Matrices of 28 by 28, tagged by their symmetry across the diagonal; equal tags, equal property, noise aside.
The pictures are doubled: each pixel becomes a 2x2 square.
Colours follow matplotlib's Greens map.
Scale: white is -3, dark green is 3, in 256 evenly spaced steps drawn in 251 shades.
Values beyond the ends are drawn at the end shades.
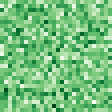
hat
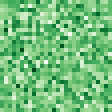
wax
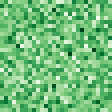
hat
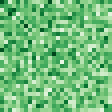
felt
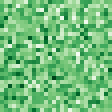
wax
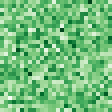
hat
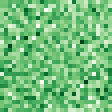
wax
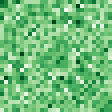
felt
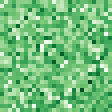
felt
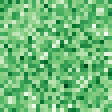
felt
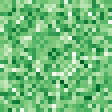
felt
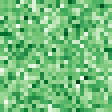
wax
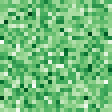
hat
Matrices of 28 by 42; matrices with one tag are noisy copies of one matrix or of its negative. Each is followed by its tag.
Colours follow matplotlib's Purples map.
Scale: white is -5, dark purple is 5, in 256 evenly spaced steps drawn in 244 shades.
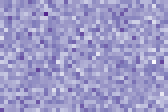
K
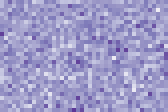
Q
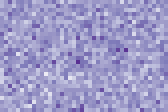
Q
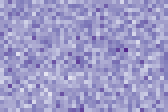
Q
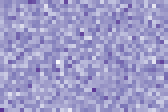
K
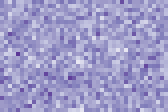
Q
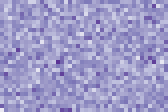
K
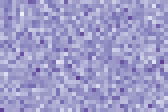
K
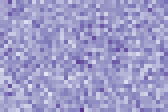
Q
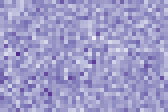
Q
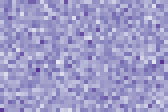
K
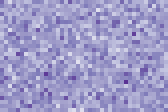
Q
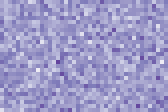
K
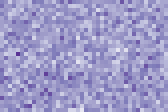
Q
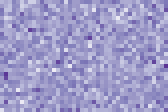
K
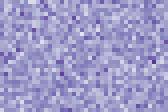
K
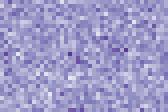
Q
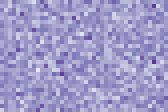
K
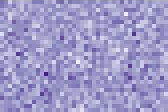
Q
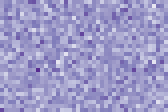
K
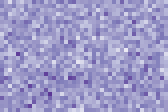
Q
